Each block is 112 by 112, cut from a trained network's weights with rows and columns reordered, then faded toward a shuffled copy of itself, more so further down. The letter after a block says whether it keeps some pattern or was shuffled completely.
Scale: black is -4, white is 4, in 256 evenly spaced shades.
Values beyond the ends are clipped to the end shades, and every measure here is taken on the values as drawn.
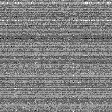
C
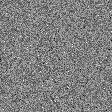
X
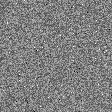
X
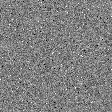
X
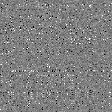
C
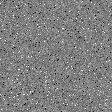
X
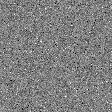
X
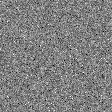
X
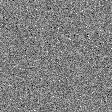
X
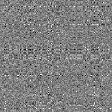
C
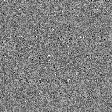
C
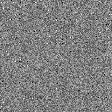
C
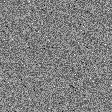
X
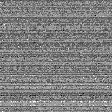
C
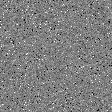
X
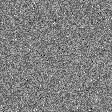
X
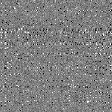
C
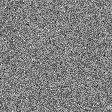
X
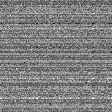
C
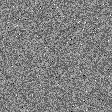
X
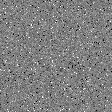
X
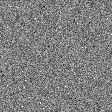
X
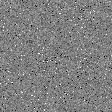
X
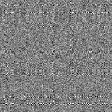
C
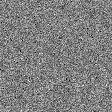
X
